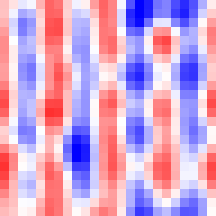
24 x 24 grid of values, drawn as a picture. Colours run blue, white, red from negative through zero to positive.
Overall the values sit about 50% of the way up the scale. The bottom left is the ninth with the highest average. No lone cell stands out from its neighbours. Stripes running up and down repeat 4 times from left to right.
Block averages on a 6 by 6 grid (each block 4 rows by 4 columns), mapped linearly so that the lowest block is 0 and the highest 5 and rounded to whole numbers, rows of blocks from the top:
2 5 3 0 0 1 / 2 4 2 2 3 1 / 2 5 2 1 2 1 / 2 4 1 2 3 1 / 4 3 0 3 5 3 / 3 5 2 2 2 1
